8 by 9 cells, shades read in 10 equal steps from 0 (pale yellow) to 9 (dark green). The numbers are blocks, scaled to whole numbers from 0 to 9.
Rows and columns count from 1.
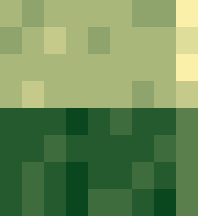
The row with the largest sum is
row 5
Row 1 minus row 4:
0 2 0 0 0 0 0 1 -2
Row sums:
27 26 24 26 70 68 69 69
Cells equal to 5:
0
